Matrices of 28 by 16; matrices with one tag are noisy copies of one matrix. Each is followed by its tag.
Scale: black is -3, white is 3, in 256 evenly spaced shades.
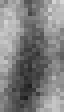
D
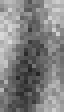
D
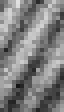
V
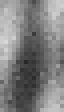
D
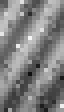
V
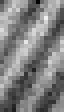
V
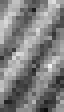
V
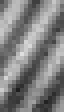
V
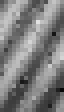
V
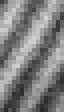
V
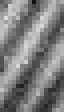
V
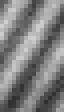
V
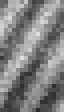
V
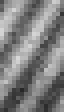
V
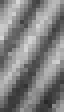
V
